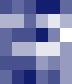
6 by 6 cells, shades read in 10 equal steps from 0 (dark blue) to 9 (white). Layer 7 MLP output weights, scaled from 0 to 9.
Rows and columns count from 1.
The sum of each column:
19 20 15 22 26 33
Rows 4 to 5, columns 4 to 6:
8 8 5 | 5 4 5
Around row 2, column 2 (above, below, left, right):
3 2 6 3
